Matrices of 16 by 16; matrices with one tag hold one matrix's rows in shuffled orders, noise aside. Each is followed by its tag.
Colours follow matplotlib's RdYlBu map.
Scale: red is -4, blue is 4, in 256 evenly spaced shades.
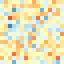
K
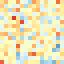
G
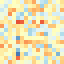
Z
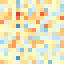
Z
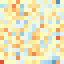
G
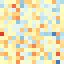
G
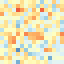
Z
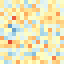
K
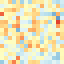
G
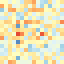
Z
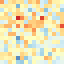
Z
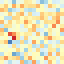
K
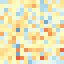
Z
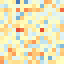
Z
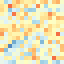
K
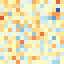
G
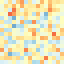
K
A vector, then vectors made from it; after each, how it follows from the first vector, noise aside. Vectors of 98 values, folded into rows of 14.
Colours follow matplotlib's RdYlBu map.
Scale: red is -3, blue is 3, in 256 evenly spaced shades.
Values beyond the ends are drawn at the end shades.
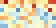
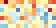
copied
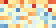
copied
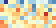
negated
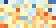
negated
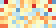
sign-scrambled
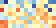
negated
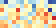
negated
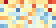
copied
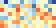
negated
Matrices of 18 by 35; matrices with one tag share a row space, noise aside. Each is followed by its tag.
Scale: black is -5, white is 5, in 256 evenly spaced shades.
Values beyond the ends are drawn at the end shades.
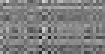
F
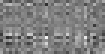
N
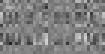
N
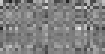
N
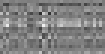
F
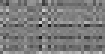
F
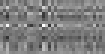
F
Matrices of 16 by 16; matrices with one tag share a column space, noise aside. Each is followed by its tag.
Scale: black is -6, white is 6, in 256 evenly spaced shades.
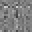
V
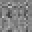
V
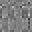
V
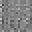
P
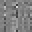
V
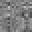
V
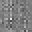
P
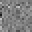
V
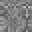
V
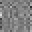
V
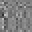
V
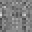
V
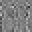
V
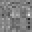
V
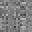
V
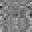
V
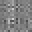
P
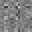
V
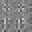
P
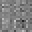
P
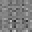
P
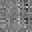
P
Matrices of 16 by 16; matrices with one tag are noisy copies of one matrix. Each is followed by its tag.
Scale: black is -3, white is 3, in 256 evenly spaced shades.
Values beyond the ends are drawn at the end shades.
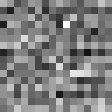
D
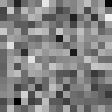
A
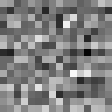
D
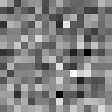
D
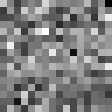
A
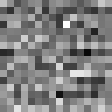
D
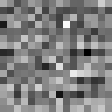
D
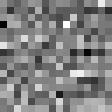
D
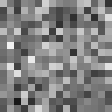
A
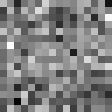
A
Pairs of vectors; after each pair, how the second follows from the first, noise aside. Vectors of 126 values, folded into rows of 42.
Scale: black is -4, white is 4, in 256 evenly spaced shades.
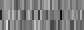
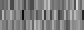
reversed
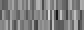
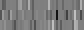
partly zeroed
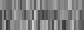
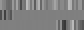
partly zeroed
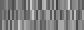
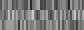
sign-scrambled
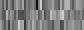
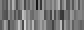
sign-scrambled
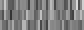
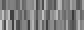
reversed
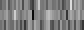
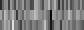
reversed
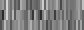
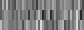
reversed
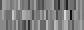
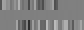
partly zeroed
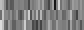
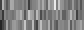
sign-scrambled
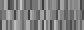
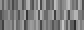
reversed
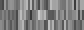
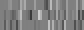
partly zeroed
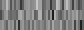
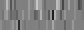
partly zeroed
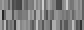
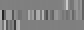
partly zeroed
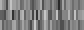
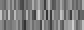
reversed
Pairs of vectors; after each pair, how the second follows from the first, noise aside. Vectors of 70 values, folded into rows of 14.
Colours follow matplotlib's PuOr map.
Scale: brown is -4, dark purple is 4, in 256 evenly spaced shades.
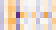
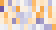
shuffled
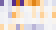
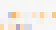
partly zeroed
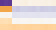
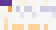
partly zeroed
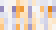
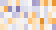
shuffled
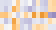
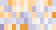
shuffled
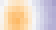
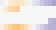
partly zeroed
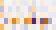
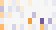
partly zeroed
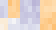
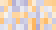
shuffled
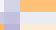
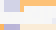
partly zeroed
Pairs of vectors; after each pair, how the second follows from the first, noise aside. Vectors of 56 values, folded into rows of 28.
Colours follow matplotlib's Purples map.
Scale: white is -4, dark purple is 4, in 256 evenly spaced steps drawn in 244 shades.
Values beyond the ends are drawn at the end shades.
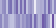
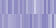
shrunk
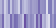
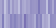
shrunk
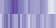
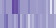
partly zeroed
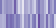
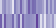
wrapped around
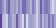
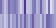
wrapped around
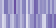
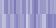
shrunk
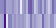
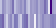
reversed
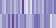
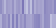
shrunk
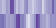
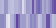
wrapped around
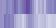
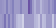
partly zeroed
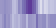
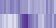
reversed
